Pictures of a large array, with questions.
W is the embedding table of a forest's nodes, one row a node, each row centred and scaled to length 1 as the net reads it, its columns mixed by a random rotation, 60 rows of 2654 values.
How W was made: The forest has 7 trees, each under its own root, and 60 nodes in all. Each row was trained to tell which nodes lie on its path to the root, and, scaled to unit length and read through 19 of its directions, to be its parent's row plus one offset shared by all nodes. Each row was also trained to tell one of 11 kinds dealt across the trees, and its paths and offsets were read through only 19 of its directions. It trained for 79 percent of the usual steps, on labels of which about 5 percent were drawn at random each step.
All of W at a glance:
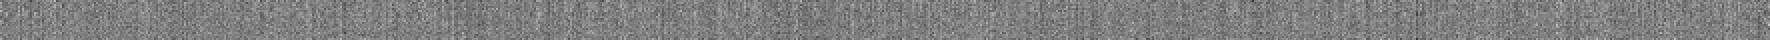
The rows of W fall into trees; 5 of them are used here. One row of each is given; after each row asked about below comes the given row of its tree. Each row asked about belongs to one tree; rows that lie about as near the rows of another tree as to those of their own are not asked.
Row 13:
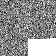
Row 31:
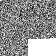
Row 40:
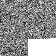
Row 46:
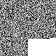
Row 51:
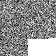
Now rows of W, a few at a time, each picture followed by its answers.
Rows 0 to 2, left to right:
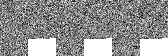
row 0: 46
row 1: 51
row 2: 51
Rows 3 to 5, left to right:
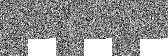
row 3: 31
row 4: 46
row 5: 31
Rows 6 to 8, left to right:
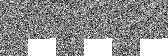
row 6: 31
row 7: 13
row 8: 40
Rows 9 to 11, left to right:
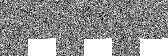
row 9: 31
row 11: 46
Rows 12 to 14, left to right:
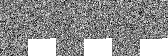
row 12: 13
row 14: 51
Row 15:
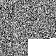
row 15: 46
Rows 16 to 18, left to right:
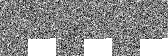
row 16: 31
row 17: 31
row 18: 51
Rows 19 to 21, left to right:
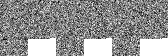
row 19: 51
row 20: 31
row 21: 31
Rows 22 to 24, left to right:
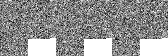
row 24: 51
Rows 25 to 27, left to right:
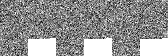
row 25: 13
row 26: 51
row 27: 51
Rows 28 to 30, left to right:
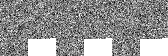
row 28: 40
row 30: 31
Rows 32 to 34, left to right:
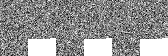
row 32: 13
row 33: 13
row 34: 31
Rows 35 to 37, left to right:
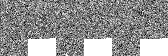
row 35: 31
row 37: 31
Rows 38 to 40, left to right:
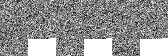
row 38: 51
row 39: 51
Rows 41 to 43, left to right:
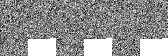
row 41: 51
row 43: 13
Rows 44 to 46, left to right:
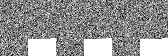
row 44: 13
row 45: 40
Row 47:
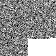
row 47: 51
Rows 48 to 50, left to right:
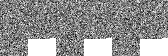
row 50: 51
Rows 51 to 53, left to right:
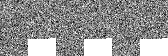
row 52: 13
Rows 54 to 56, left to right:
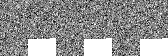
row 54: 51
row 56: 13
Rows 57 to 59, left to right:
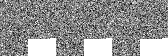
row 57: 31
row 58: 31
